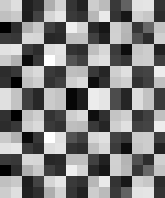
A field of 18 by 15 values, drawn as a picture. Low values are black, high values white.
A checkerboard runs through the table. Overall the values sit about 50% of the way up the scale. The values fall into two levels. There is no overall slope. The top and bottom halves mirror each other.
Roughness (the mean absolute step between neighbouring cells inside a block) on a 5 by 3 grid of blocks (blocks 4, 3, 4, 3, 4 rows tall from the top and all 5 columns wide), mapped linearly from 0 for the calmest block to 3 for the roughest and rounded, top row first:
010 / 211 / 231 / 211 / 010
